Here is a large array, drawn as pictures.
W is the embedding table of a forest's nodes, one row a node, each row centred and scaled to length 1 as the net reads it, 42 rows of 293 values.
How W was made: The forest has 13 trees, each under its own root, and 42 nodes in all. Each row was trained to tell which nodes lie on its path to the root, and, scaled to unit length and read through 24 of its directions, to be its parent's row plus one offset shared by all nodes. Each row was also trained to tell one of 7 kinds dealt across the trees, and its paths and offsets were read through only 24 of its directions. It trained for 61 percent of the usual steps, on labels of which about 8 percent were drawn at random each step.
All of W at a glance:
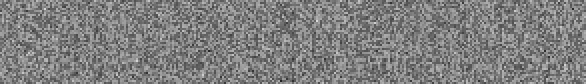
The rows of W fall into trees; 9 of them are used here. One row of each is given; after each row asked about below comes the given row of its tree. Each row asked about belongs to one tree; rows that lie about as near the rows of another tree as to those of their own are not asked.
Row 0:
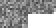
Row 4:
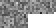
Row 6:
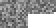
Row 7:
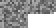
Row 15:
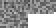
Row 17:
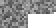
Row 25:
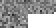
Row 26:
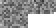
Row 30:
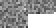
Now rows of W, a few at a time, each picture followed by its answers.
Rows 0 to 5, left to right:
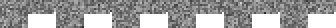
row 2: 7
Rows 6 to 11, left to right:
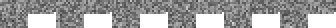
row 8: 15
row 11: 26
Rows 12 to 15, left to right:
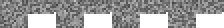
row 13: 15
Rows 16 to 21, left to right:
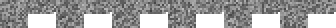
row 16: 6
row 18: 17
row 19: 30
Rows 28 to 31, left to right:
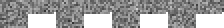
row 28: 17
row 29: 30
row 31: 26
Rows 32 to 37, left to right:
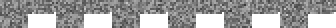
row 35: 6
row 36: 30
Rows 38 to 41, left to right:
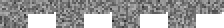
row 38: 6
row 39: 15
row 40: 25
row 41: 0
